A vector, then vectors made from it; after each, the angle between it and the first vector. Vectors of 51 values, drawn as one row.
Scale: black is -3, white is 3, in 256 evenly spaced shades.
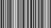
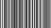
nearly opposite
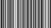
nearly parallel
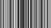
partly aligned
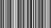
nearly parallel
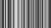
partly aligned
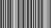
nearly parallel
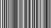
nearly opposite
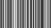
nearly parallel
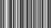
partly aligned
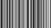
partly aligned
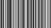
nearly parallel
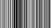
partly opposed
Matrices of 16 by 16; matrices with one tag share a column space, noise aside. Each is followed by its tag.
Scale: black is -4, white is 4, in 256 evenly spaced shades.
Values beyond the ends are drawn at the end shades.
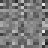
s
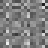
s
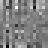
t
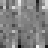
t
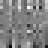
t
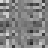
s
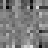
t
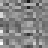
s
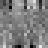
t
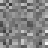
s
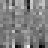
t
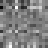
t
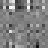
t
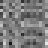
s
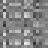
s
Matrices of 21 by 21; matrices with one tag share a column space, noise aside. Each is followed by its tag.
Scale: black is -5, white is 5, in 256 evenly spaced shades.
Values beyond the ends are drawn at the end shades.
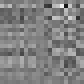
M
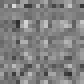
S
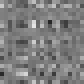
S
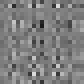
S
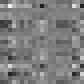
S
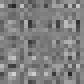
S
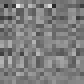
M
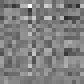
M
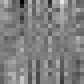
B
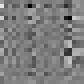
M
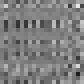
S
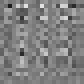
M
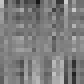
B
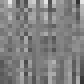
B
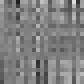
B
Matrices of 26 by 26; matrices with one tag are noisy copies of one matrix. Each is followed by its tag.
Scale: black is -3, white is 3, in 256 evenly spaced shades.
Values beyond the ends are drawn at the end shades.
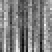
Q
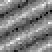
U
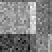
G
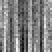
Q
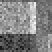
G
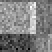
G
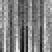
Q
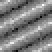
U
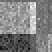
G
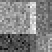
G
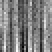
Q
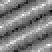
U
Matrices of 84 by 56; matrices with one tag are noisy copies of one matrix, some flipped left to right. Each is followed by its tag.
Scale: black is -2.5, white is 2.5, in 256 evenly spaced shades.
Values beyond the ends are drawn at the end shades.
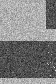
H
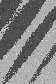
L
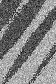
L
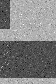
H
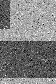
H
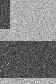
H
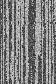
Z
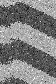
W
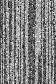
Z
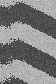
W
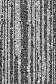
Z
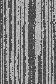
Z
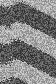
W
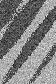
L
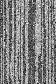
Z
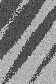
L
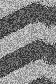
W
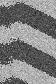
W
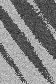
L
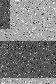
H
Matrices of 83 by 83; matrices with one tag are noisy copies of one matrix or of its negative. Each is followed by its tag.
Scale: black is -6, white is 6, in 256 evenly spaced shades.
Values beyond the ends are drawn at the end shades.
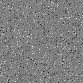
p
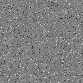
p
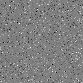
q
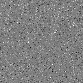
q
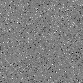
q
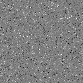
p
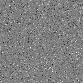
q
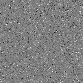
q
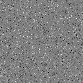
p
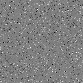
q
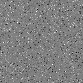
q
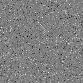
p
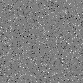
p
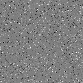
q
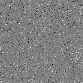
q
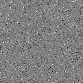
q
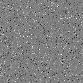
p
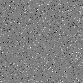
q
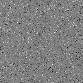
q
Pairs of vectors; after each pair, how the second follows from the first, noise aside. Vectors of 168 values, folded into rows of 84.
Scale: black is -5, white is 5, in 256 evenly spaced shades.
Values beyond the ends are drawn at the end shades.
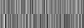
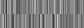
shuffled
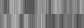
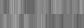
shrunk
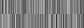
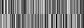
scaled up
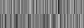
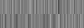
shrunk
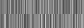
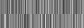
copied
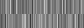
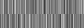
shuffled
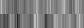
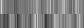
copied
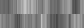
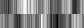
scaled up
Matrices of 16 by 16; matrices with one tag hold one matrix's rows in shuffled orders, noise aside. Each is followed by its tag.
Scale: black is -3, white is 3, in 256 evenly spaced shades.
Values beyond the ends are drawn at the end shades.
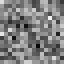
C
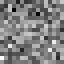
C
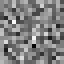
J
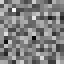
J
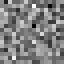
J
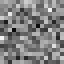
C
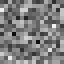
C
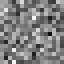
J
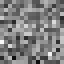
C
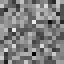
J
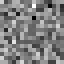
J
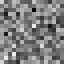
J
